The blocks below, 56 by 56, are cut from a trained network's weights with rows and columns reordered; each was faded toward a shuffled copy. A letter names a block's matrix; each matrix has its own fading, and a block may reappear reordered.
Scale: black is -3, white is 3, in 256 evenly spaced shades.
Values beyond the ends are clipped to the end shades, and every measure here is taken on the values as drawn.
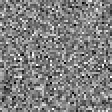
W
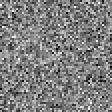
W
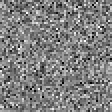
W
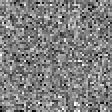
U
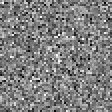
U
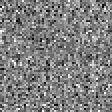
U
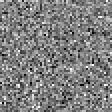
U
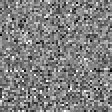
U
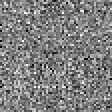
U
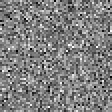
W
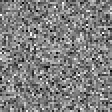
W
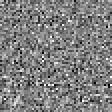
U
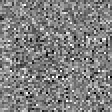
U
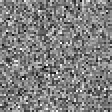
W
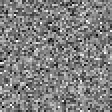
W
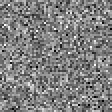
W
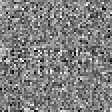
U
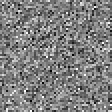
W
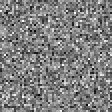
W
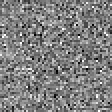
U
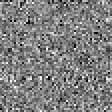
U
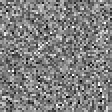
W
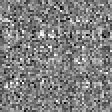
U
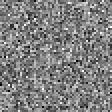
W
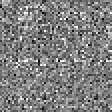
U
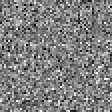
U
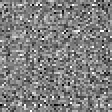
U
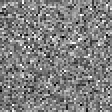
U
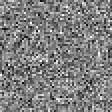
W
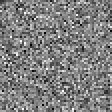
W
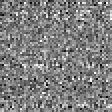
U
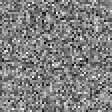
W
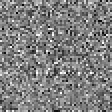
U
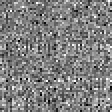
U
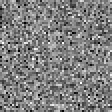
U
